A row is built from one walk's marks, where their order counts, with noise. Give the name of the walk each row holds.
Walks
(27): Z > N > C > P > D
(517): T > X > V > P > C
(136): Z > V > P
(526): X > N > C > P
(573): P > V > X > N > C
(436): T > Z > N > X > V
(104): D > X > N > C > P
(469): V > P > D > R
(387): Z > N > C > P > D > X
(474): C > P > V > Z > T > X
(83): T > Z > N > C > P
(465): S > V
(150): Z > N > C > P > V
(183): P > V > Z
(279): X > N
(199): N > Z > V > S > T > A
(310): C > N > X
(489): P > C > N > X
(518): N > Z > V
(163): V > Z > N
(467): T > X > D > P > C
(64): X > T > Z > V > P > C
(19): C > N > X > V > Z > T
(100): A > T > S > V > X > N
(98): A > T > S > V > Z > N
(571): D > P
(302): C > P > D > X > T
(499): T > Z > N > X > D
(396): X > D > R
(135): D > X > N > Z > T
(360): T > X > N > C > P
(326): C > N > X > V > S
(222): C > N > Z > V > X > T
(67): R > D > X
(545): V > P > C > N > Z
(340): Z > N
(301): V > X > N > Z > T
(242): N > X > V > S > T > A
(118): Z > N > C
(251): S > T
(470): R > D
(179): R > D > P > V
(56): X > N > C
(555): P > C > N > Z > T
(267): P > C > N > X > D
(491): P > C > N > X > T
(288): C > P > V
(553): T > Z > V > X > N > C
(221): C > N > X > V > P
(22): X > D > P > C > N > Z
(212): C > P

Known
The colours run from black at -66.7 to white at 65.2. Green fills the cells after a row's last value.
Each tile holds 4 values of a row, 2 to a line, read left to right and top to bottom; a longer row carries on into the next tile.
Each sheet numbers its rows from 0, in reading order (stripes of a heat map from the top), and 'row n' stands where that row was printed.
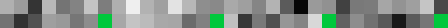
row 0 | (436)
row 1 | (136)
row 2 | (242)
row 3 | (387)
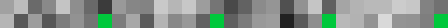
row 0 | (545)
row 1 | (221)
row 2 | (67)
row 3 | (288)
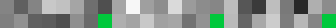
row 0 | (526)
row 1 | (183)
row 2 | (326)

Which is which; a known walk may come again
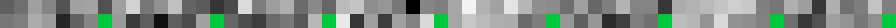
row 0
(396)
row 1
(555)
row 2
(474)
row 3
(199)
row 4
(136)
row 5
(22)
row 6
(288)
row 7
(436)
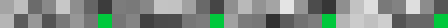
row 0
(545)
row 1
(360)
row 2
(83)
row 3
(469)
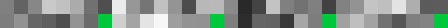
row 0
(526)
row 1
(465)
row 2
(56)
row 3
(212)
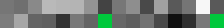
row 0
(104)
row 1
(499)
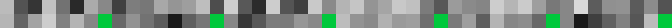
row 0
(326)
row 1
(387)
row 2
(100)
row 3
(150)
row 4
(221)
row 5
(19)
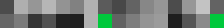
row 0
(302)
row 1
(67)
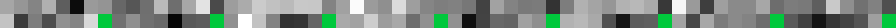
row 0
(242)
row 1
(267)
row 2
(571)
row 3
(183)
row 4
(553)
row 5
(27)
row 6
(163)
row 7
(491)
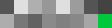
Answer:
(64)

